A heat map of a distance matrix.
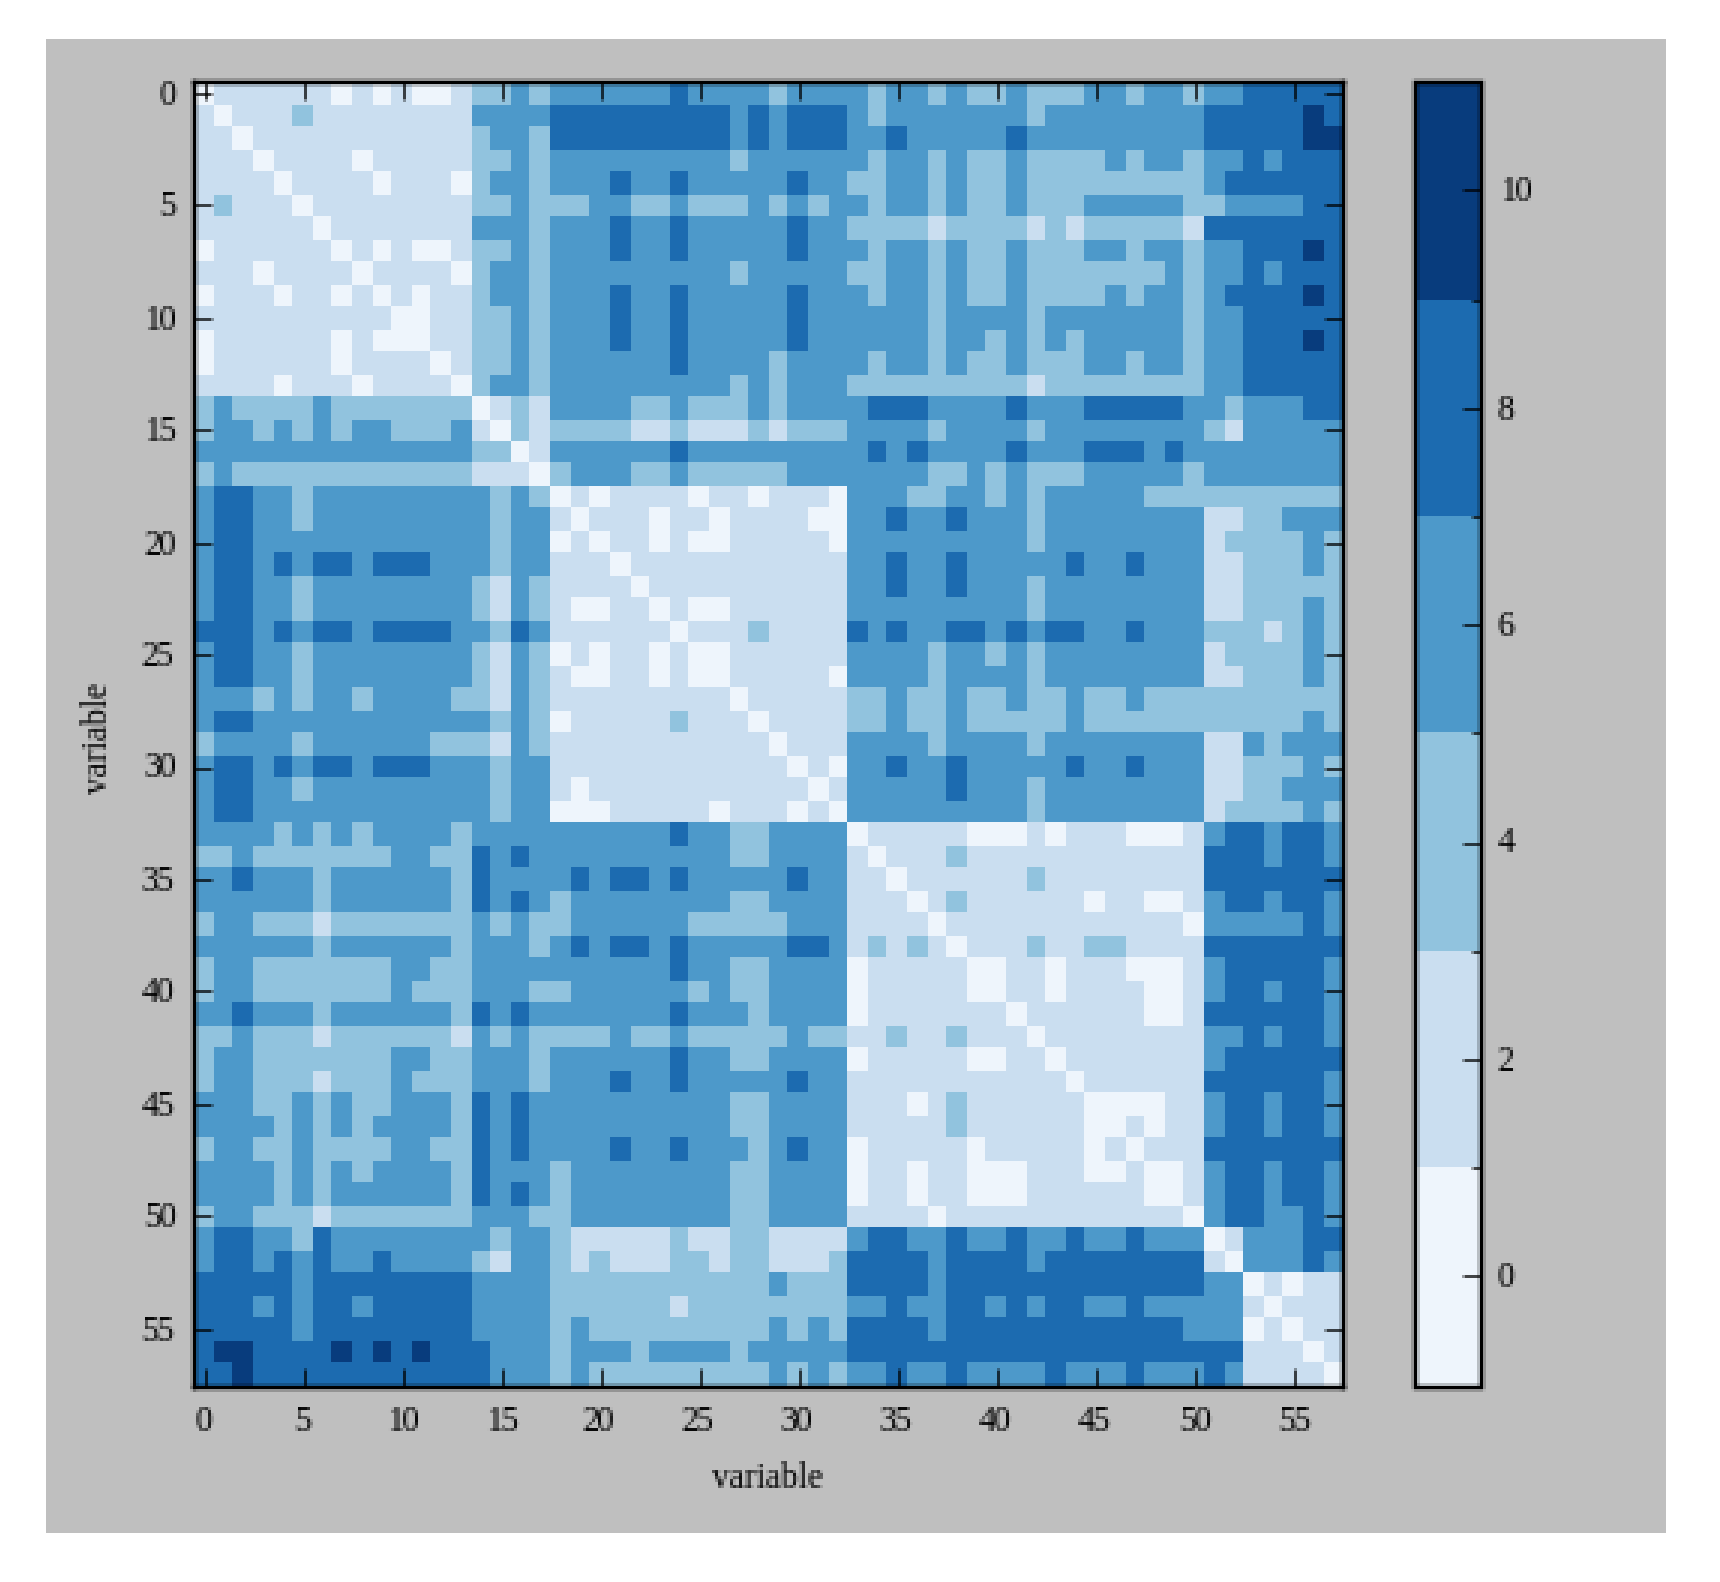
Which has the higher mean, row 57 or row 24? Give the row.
57
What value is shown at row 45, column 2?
6
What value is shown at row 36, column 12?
6
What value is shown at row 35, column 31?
6
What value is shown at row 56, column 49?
8
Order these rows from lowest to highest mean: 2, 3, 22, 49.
49, 22, 3, 2
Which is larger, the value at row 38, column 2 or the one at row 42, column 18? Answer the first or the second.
the first
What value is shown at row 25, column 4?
6
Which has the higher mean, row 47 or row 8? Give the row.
47
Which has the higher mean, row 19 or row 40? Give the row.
19
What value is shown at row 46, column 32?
6
